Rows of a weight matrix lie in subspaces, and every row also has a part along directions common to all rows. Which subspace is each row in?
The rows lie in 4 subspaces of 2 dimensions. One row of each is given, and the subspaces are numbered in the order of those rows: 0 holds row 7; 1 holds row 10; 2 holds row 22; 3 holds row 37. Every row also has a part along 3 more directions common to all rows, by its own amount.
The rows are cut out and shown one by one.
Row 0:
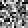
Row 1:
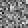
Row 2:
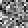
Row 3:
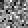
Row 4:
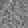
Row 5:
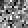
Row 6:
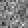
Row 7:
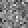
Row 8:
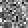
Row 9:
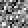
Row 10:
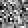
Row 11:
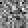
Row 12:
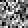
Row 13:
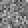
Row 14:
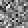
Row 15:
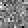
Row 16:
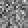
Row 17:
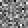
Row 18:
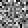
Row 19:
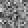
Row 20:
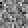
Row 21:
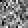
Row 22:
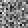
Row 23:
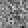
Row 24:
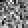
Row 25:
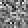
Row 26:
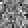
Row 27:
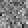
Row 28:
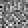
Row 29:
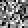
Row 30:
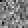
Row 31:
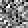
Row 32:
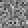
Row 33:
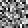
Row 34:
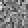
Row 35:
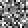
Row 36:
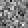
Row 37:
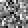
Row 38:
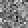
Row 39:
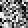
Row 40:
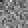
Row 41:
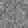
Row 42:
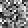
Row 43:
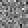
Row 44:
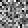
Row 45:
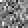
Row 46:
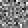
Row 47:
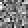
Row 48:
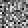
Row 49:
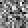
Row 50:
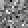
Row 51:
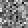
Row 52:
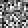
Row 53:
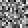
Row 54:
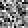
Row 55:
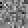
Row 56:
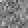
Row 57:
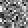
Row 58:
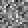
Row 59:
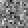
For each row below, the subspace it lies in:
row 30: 3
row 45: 3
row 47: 1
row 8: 0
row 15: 1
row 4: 3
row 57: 0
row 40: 3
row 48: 2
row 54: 1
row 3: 3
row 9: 3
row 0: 1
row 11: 1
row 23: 1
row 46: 2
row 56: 3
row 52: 2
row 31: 0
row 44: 2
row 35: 2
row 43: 2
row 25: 1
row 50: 3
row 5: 3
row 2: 0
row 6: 3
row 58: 0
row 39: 0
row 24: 3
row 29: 3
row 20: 1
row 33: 2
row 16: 1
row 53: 2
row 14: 0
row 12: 3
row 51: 0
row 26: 1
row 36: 3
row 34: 1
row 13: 0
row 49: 1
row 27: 3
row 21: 3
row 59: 3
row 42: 0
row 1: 2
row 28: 2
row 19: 0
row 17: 2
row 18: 2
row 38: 0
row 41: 1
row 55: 1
